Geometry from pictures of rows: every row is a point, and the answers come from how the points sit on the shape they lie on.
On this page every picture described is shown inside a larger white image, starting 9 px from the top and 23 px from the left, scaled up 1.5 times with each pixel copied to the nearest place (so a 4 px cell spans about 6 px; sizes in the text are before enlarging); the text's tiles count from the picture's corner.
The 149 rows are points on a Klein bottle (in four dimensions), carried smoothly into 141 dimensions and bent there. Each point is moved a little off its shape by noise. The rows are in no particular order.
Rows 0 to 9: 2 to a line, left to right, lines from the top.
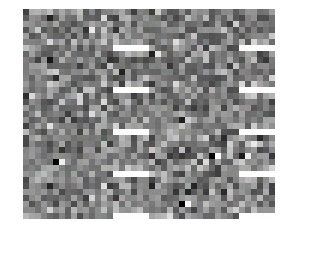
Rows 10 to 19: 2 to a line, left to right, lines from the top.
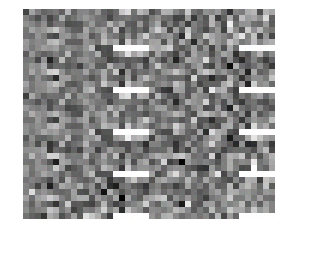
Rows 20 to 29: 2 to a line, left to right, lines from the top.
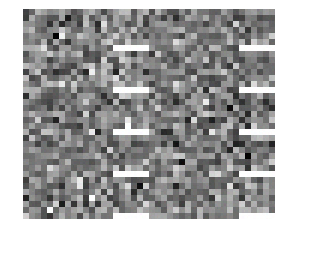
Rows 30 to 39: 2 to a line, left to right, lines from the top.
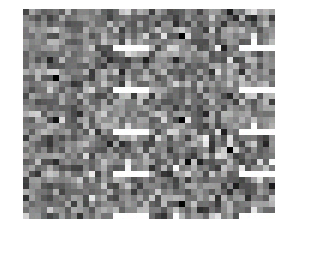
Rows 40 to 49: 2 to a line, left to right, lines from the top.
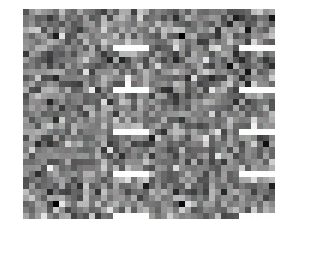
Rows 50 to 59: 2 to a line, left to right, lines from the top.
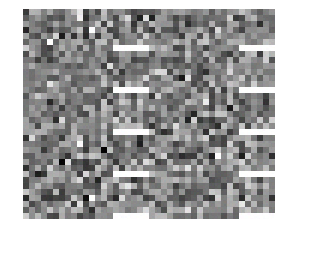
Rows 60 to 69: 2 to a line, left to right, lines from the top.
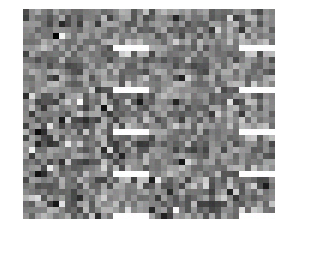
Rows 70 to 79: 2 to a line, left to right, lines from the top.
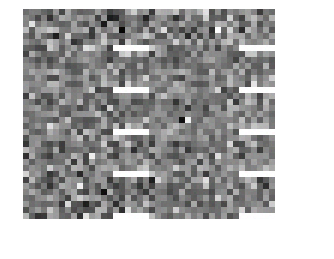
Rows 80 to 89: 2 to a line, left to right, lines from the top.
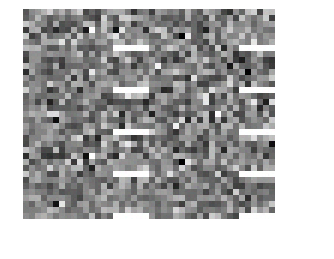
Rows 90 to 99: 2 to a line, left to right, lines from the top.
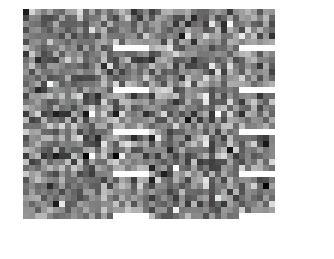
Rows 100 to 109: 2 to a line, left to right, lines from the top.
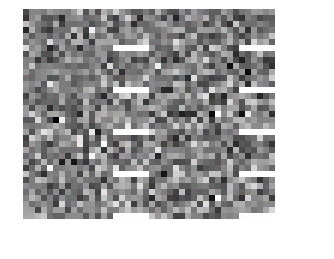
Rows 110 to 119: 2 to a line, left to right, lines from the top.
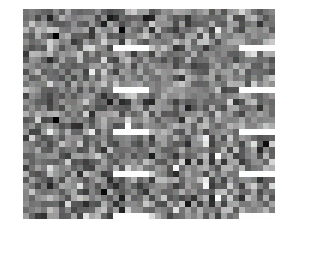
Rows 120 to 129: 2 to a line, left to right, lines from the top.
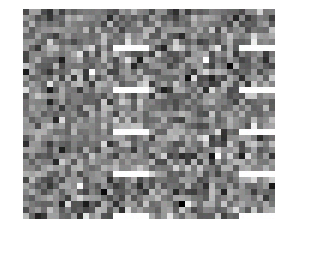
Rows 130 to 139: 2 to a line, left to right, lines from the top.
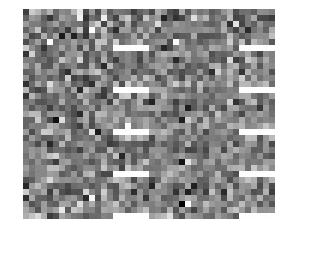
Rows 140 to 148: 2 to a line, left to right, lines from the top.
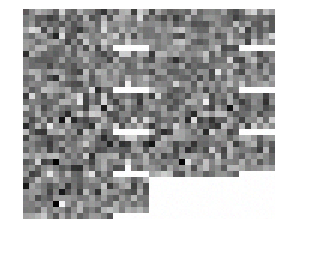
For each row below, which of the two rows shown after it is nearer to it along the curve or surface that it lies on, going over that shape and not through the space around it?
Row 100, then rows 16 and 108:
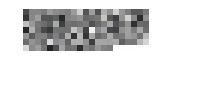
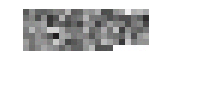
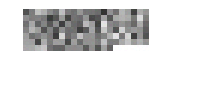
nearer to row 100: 108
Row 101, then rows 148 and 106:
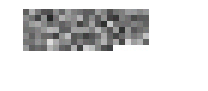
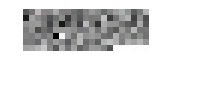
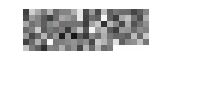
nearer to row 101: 106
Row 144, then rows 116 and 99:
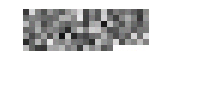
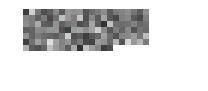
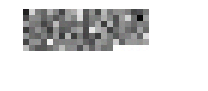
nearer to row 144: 116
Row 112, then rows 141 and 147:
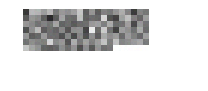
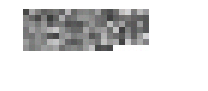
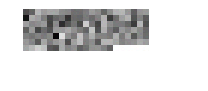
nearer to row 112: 147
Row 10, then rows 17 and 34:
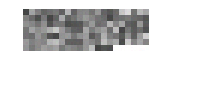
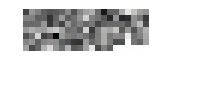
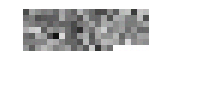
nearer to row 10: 34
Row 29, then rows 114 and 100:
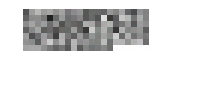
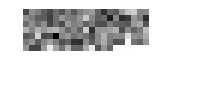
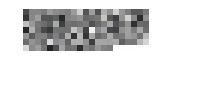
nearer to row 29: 100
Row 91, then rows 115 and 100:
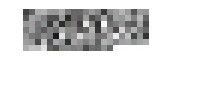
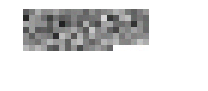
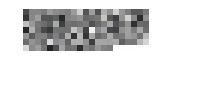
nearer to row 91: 115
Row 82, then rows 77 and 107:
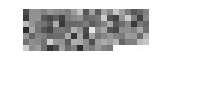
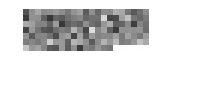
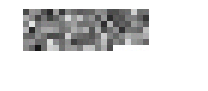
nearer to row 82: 77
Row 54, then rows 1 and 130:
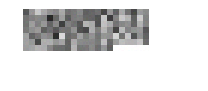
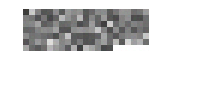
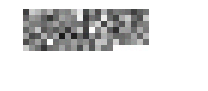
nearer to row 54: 130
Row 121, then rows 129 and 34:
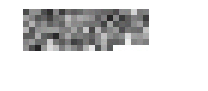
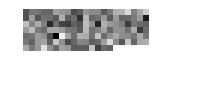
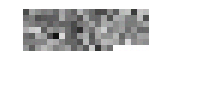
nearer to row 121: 34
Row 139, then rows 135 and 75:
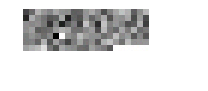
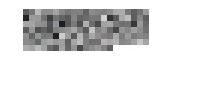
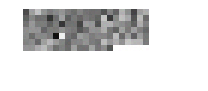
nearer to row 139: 135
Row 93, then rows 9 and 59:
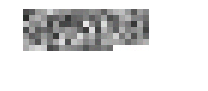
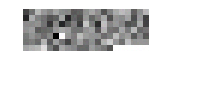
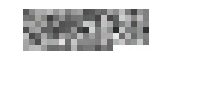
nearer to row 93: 9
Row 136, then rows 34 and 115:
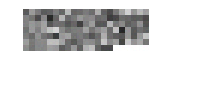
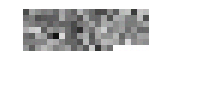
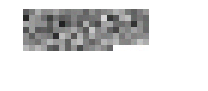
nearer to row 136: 34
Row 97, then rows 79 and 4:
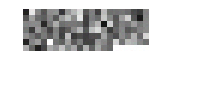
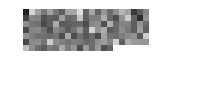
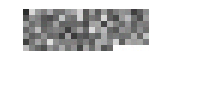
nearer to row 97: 79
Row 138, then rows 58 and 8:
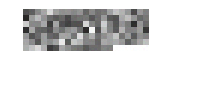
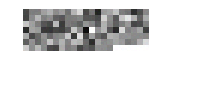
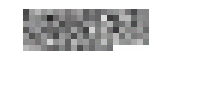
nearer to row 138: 58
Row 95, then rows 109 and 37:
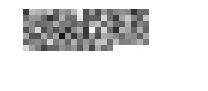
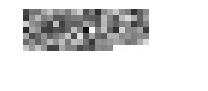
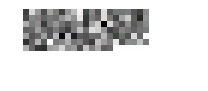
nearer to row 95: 37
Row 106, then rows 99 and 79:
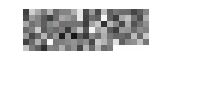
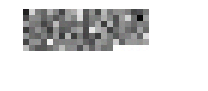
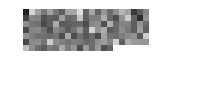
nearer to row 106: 79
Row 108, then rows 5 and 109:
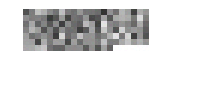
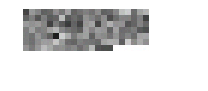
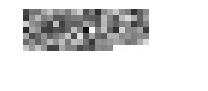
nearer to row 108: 5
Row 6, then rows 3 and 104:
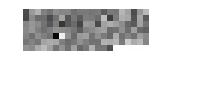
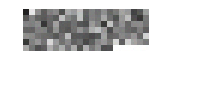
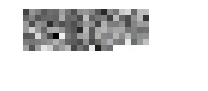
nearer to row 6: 104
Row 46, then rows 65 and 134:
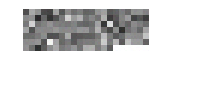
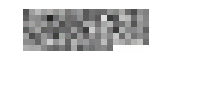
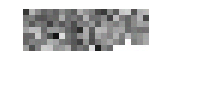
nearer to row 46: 134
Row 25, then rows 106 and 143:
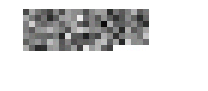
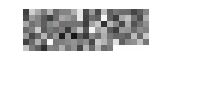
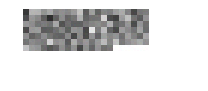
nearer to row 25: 106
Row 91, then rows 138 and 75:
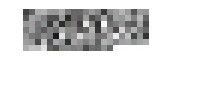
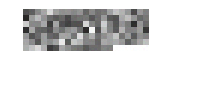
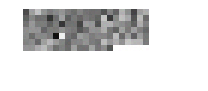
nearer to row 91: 138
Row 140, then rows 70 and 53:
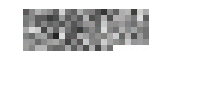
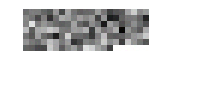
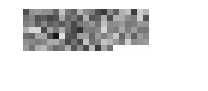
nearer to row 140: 53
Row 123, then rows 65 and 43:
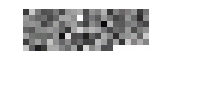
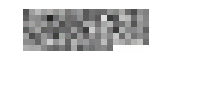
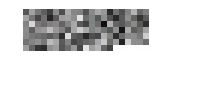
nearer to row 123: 43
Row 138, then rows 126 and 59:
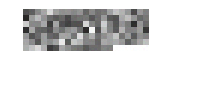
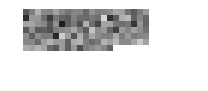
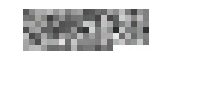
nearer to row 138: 126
